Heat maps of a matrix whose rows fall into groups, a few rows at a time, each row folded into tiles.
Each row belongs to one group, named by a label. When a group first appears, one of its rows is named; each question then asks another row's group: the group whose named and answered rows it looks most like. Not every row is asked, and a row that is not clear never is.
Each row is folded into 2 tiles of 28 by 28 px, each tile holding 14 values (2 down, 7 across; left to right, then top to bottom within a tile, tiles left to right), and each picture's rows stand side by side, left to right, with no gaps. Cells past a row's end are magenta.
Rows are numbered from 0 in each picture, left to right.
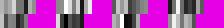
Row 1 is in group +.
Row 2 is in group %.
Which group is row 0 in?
+
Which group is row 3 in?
%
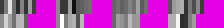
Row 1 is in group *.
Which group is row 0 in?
%
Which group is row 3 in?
%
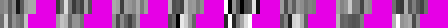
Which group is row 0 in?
*
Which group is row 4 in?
*
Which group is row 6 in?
+
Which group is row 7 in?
*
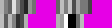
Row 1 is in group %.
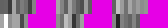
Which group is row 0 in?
*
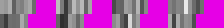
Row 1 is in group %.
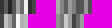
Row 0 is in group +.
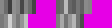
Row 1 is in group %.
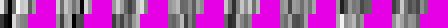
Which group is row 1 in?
+
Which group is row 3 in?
+
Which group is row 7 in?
%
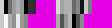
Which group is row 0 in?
*
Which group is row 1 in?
+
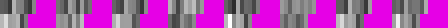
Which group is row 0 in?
*
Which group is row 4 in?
*
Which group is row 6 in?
*
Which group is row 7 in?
*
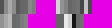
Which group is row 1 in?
+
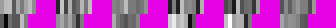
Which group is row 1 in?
*
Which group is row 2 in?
+
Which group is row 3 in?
*
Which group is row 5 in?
*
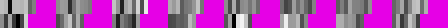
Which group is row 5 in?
*
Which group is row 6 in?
*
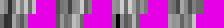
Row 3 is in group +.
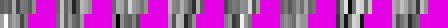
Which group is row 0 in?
*
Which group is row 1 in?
*
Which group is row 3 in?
+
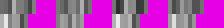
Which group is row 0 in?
*
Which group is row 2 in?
*
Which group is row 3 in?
*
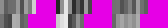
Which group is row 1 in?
%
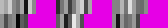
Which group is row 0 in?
+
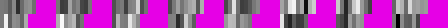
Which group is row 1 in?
*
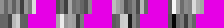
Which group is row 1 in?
*
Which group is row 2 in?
+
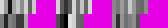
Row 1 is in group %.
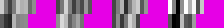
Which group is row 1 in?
%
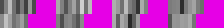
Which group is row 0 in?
%
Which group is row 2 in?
+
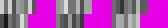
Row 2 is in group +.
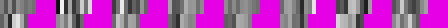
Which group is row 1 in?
*
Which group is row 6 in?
*
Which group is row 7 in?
%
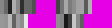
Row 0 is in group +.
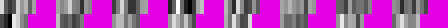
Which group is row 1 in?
+
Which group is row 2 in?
%
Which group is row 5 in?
+
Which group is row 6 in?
*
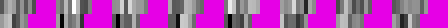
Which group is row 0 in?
%
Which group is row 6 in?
%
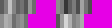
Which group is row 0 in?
%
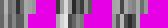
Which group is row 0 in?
*
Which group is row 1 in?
%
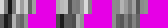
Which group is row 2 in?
+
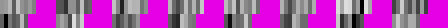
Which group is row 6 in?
+
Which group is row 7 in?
%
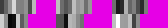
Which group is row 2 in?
*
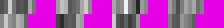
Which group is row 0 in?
%
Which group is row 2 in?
+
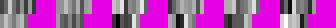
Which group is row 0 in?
%
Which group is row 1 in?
+
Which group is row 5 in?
*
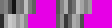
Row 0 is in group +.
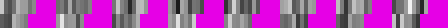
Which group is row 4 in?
%
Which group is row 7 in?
*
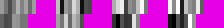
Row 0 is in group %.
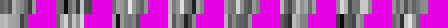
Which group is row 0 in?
*
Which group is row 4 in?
+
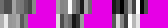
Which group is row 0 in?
*
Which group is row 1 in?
+
